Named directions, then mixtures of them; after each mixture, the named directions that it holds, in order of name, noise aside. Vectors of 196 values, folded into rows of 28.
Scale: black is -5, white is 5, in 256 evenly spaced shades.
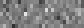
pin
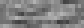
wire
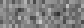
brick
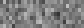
brick, pin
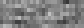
brick, wire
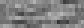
wire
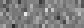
pin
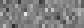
pin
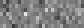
pin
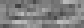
wire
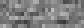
pin, wire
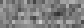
brick, wire
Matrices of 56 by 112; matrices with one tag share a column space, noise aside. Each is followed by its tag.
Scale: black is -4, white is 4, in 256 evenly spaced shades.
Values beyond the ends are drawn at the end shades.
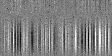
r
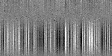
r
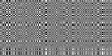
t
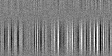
r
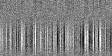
r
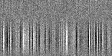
r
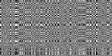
t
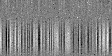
r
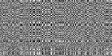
t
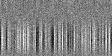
r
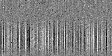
r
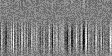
r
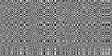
t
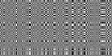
t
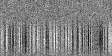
r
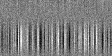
r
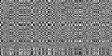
t
